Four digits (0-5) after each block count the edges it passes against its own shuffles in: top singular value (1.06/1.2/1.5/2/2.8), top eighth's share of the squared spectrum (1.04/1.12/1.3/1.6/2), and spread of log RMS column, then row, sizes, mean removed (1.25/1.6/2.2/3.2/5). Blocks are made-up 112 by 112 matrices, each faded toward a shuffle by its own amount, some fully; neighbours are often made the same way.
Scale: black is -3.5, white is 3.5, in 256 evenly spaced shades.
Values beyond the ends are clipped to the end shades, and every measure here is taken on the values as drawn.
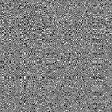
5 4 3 3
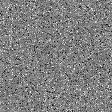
0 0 0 0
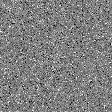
1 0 0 0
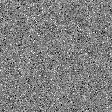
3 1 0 0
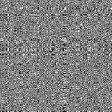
5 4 3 3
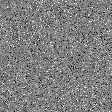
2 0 0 0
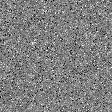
1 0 0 0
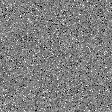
0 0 0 0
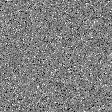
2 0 0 0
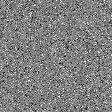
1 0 0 0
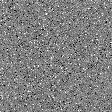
0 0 0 0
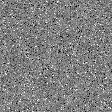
2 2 0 0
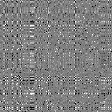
5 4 3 3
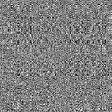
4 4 3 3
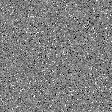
1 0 0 0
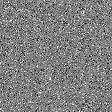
2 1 0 0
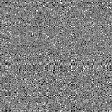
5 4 2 3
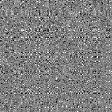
5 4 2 3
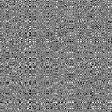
5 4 3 4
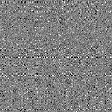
5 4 2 3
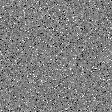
0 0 0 1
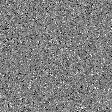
0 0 0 0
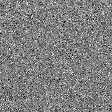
0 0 0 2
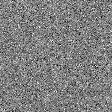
0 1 0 1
